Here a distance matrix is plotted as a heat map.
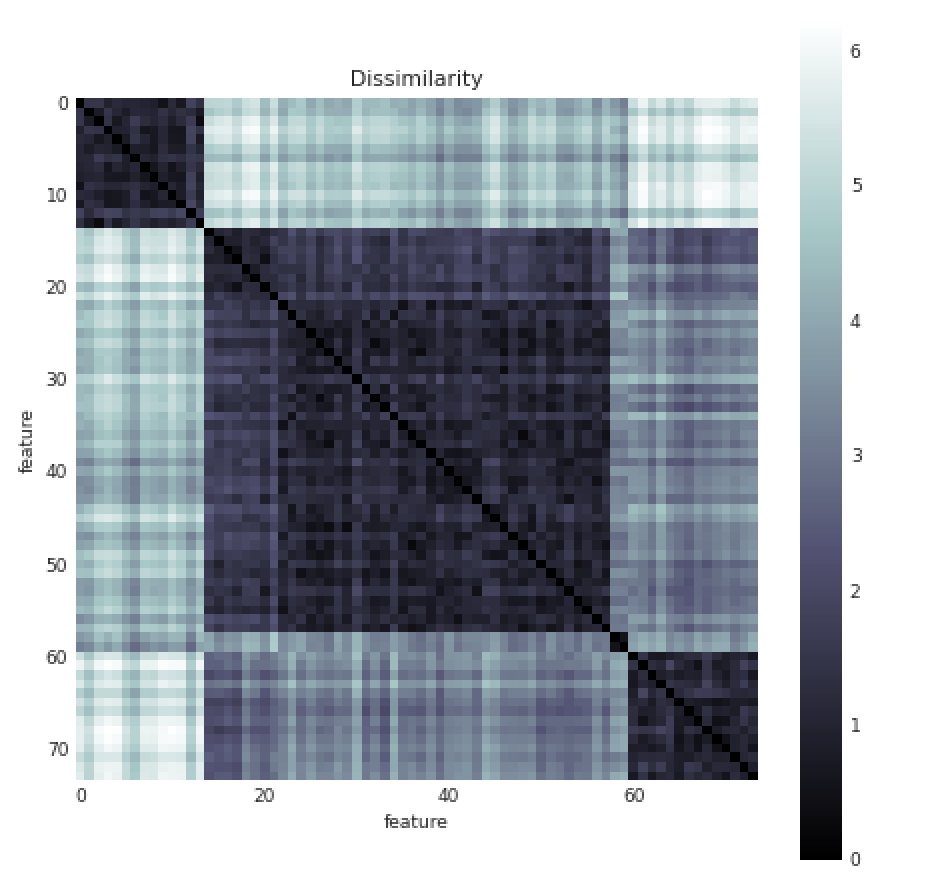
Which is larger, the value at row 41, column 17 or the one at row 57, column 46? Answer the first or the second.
the first
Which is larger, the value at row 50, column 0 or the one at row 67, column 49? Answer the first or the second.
the first
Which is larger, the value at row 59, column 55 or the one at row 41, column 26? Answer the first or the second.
the first
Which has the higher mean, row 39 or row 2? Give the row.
2
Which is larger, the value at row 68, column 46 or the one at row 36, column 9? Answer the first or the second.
the second
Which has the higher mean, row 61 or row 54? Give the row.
61
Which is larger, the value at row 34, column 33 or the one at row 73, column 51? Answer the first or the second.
the second
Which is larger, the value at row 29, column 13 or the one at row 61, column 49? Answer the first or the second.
the first
